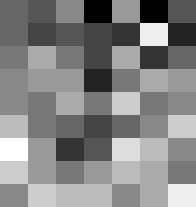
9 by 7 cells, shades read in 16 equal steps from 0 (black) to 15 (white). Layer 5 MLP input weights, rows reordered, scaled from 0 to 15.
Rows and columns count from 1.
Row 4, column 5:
7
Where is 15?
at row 7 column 1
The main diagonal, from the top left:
6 4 7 2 12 8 8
